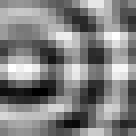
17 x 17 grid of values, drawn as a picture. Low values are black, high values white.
Calmest part: top left. Rings: centred on the middle left. Average level on the scale: 50%.
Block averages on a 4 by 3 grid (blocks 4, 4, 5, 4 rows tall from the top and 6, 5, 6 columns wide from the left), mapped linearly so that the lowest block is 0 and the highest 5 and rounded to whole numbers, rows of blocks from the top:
513 | 133 | 122 | 502
